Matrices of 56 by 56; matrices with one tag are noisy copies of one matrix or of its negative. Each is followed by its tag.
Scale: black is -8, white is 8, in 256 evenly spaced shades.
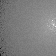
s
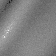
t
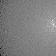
s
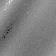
t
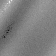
t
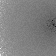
s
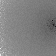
s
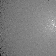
s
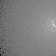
s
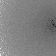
s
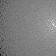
s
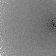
s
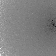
s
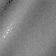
t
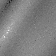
t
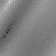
t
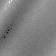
t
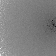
s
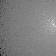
s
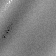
t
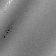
t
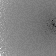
s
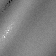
t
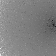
s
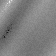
t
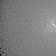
s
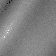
t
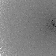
s
